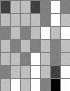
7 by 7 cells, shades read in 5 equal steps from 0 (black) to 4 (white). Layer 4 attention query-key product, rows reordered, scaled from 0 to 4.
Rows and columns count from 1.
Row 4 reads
3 2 3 2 3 2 3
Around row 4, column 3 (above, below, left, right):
2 2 2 2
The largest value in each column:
3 4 3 4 4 4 4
